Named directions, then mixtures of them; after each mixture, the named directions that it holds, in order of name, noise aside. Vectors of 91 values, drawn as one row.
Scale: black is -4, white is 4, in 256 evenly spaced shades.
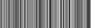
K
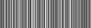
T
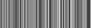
K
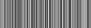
K, T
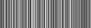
T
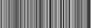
K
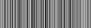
T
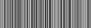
K, T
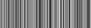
K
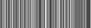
K, T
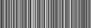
T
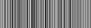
T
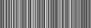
T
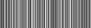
T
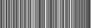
K, T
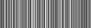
T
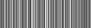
T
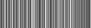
K, T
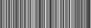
K, T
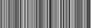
K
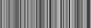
K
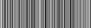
K, T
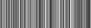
K, T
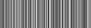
K, T
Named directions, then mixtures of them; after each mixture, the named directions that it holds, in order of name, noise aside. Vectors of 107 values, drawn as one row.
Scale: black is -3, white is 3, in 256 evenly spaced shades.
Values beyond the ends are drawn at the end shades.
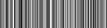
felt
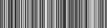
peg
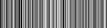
felt, peg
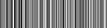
felt, peg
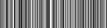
felt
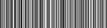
felt, peg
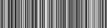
peg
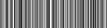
felt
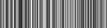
felt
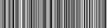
felt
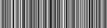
felt, peg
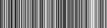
peg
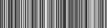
peg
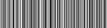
felt, peg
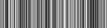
felt, peg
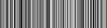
felt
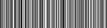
felt, peg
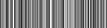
felt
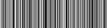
felt, peg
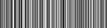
felt, peg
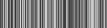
peg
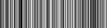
felt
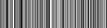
felt
